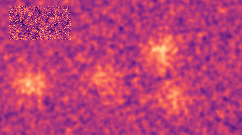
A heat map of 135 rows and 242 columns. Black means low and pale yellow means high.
On average the colour sits 50% of the way up the scale. No row or column stands out. An odd patch, rougher than its surroundings, sits in the top left. The top left is the roughest part. Four bumps rise from the field. Neither half mirrors the other.
